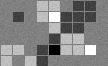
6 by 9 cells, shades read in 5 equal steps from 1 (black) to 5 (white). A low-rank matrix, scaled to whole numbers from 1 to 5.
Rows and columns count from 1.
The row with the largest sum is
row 5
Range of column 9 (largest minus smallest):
0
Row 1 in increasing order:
2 2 3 3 3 3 3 4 4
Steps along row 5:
same down down down up same up down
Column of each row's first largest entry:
4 5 5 6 8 1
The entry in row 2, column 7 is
2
